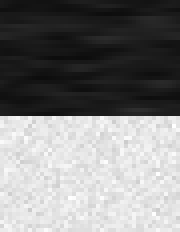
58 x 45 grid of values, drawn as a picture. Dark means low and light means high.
It is made of 2 by 1 panels. Panel 1,1: very low, streaked across, faint in contrast. Panel 2,1: very high, fine-grained, faint in contrast.
